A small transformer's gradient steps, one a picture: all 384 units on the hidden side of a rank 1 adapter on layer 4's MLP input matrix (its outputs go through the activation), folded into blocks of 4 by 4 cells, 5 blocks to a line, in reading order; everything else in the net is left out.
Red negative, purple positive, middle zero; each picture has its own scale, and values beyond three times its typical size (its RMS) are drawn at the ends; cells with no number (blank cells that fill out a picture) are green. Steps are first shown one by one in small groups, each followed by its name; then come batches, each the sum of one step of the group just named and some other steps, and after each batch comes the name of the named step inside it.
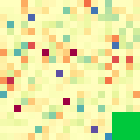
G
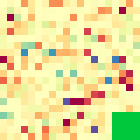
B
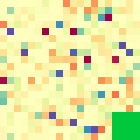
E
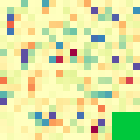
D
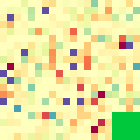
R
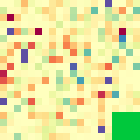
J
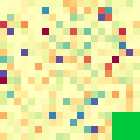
E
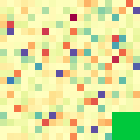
G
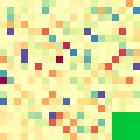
D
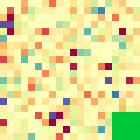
J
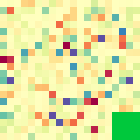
R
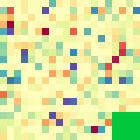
J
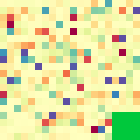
J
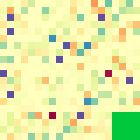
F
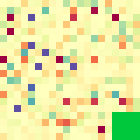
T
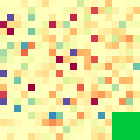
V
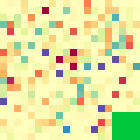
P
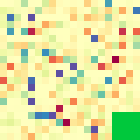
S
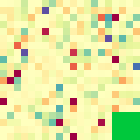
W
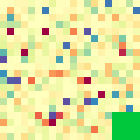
F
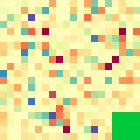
S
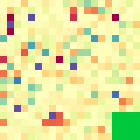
T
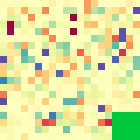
P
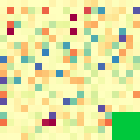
P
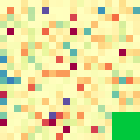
V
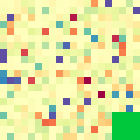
F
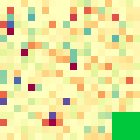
V
